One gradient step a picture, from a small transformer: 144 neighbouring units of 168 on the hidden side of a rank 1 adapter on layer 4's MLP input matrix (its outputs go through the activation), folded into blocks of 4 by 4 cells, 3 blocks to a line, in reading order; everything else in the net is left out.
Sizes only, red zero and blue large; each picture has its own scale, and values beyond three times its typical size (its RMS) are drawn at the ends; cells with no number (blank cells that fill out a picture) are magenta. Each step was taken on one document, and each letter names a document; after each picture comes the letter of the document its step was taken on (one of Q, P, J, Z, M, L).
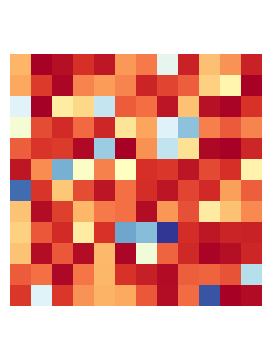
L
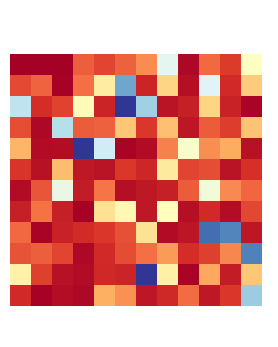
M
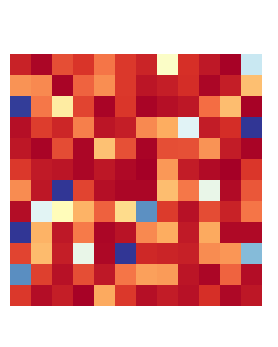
M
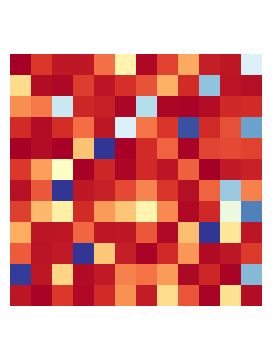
M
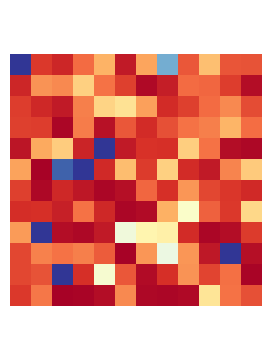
L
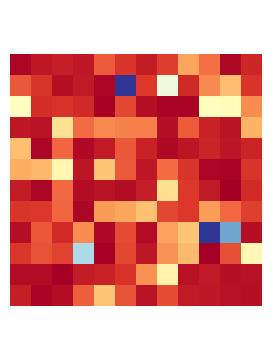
M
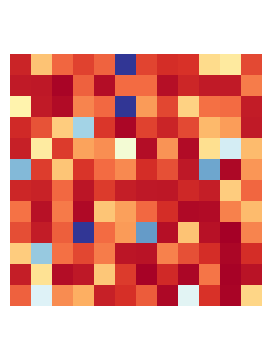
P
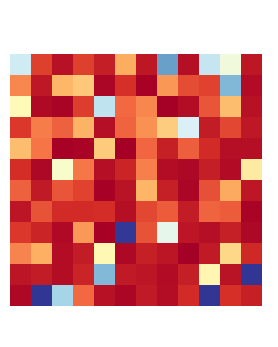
L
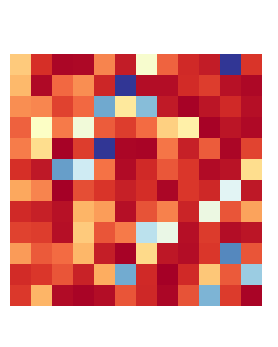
L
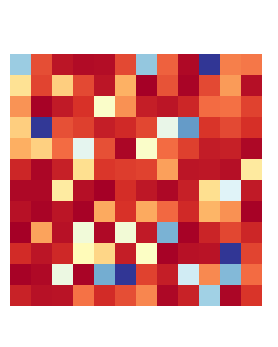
L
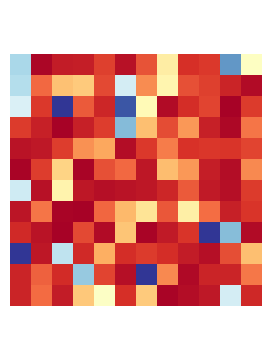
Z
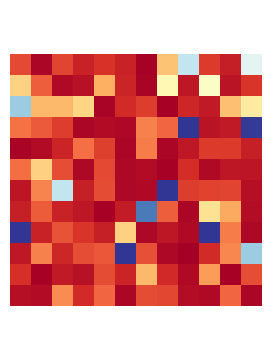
M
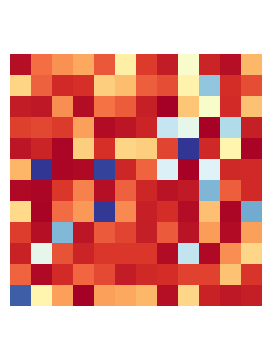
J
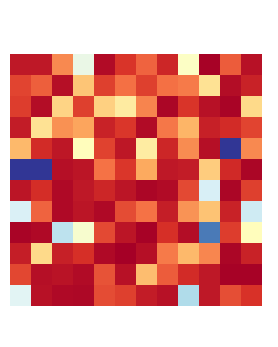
J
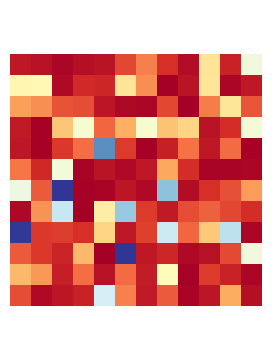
M
